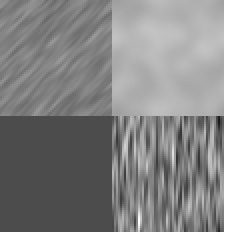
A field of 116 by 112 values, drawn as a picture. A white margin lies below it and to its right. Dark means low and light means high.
The table splits into 2 rows of 2 panels. Panel 1,1: middling, slanting up to the right, faint in contrast. Panel 1,2: high, smooth, faint in contrast. Panel 2,1: low, flat. Panel 2,2: middling, streaked downward, strong in contrast.
